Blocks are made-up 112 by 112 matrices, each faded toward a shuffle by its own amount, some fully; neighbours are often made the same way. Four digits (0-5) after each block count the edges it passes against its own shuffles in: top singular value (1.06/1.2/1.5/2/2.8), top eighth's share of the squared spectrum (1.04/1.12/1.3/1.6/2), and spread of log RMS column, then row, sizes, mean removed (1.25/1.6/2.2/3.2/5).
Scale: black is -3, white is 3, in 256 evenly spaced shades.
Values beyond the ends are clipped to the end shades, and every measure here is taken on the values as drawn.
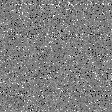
1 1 0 2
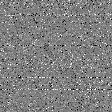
2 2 0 2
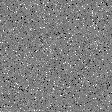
0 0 0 0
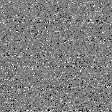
2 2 0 3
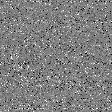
1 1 0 2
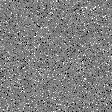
0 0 0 0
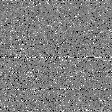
2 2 0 3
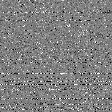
2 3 0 3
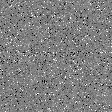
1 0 0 0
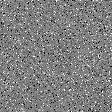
0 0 0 0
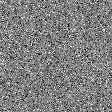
2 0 0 0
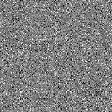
4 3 2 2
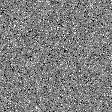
0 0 0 0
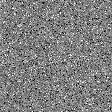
2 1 0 0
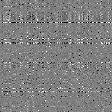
5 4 2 3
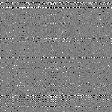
5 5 2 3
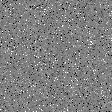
0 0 0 0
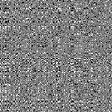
5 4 3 3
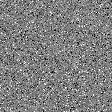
2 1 0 0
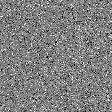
2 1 0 0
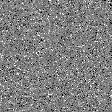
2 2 0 0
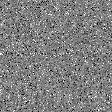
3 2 0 1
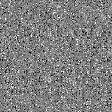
3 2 1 1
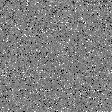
1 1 0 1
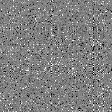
4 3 2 2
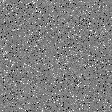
2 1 0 0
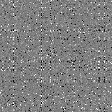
4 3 2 2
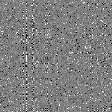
4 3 2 2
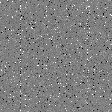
3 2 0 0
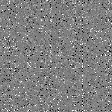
4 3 2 2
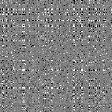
5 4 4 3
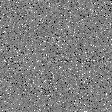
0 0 0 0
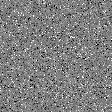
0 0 0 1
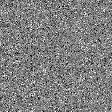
0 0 1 0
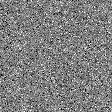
0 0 0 0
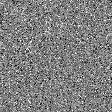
0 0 1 0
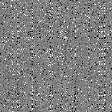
4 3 3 2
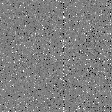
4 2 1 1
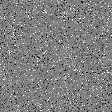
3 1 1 0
